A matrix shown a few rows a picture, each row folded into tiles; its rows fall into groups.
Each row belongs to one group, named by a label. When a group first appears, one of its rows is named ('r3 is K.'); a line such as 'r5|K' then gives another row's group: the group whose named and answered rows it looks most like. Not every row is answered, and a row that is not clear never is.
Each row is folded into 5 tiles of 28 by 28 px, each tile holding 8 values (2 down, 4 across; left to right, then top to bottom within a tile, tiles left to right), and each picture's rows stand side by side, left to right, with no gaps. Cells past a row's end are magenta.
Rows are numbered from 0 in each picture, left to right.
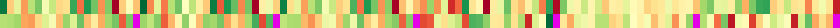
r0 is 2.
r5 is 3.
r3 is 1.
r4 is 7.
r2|2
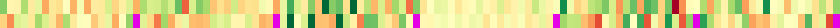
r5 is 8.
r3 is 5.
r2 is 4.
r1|3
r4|2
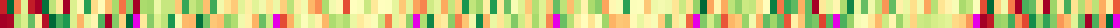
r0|1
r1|4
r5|2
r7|1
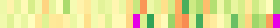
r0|8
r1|4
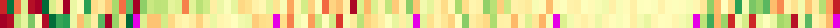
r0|1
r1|3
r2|7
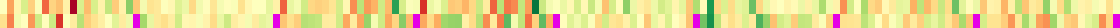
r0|7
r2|5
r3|5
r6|5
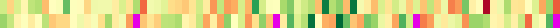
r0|8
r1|5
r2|4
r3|1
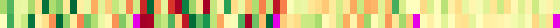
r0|4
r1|1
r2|5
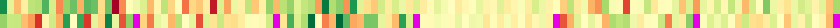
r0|2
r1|7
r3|5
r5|8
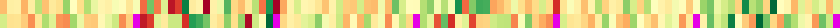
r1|1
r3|3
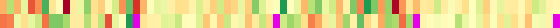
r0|1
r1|5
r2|2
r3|5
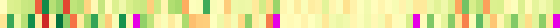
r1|8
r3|4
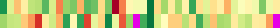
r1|3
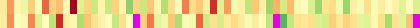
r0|7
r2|8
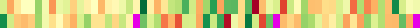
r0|8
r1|2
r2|5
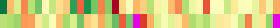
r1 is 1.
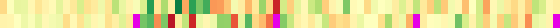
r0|5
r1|3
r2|8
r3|5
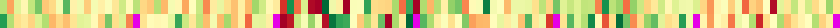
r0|8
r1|5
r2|1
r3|8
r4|4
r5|7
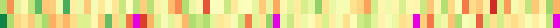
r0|8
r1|1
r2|3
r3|7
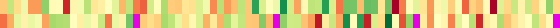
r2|2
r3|7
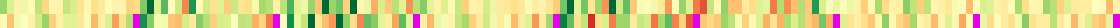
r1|3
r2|4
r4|3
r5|5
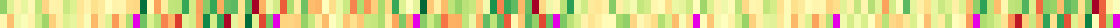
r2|5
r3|2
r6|8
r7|2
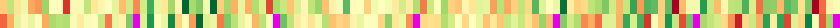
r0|1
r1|4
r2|8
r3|5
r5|2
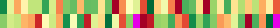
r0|2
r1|1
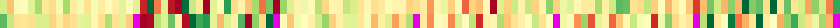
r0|8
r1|1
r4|3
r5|4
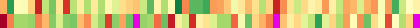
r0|1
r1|3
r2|5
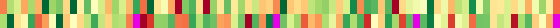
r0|4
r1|1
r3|3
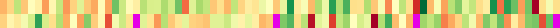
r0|5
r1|3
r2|3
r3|2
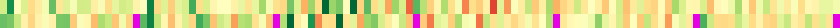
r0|3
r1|3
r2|4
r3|7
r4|5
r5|8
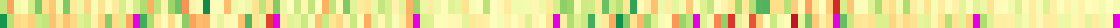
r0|8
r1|8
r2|8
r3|8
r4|4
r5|3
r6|8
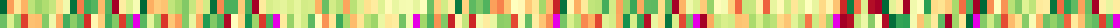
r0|2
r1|2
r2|4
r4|2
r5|1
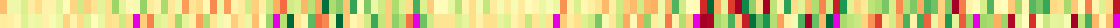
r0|5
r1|7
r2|4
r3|8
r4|5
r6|2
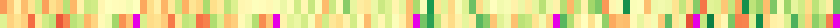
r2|8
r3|3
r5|4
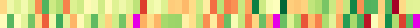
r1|5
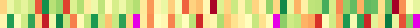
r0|4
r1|7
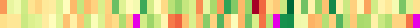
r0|5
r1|2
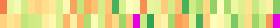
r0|5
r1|4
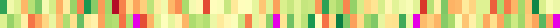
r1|1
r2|4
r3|5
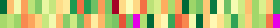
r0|2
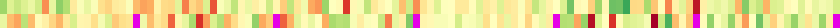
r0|3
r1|7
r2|1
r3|5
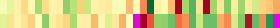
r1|1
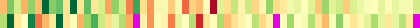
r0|4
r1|7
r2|4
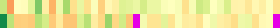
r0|8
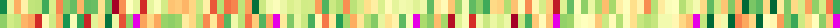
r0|2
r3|3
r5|4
